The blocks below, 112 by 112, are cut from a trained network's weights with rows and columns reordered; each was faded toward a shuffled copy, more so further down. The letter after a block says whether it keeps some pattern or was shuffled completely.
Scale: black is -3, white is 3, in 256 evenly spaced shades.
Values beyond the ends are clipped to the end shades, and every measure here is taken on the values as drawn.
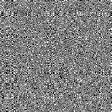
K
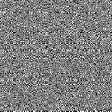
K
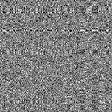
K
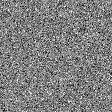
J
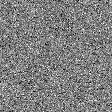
J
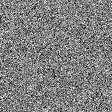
J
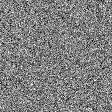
J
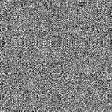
K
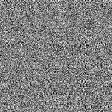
K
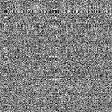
K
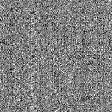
K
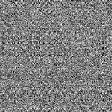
K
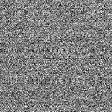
K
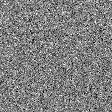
J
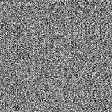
K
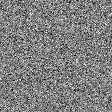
J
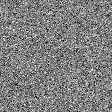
J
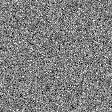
J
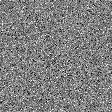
J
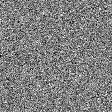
J
